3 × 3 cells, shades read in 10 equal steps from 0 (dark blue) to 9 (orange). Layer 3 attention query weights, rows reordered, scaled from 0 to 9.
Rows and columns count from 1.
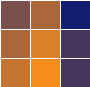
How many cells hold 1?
0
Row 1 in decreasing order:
6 4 0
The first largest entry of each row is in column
2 2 2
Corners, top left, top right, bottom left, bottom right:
4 0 7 2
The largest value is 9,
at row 3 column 2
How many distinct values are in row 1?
3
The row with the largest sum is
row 3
